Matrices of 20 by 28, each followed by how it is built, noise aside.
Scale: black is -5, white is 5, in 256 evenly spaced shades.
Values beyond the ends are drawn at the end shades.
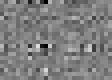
low rank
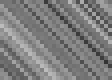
Toeplitz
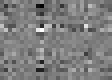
low rank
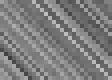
Toeplitz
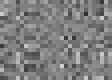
low rank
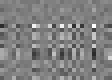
low rank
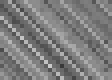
Toeplitz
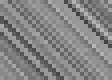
Toeplitz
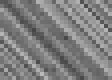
Toeplitz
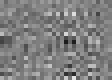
low rank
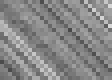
Toeplitz
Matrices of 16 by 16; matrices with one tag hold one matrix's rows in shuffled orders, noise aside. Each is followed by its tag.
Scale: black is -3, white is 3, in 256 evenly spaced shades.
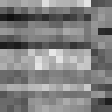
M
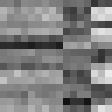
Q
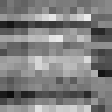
M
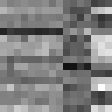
Q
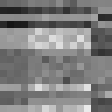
M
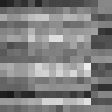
M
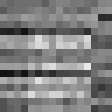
M
